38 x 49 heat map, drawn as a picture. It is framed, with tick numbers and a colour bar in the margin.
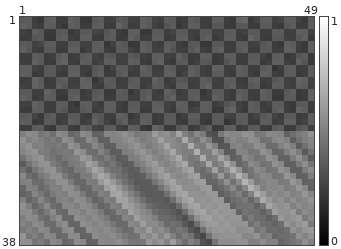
It is made of 2 by 1 panels. Panel 1,1: low, checkered. Panel 2,1: middling, slanting down to the right.
